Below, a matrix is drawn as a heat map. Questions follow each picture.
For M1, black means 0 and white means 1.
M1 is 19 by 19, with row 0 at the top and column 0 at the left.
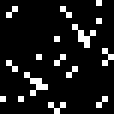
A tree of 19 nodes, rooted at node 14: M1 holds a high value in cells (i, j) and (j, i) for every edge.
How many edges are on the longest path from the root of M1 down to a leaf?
8
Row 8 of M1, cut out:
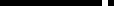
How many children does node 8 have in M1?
0
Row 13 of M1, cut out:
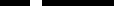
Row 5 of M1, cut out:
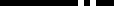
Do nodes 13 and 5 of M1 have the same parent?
no
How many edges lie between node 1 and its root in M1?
4
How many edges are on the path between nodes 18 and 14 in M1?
3
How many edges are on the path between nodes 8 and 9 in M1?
3
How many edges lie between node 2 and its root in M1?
5
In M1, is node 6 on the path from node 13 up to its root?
yes
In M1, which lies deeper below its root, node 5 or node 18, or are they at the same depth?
the same depth
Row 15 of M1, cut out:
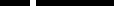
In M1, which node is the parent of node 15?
5
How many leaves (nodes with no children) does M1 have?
7
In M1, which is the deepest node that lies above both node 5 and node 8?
6
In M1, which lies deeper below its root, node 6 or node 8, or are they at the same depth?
node 8
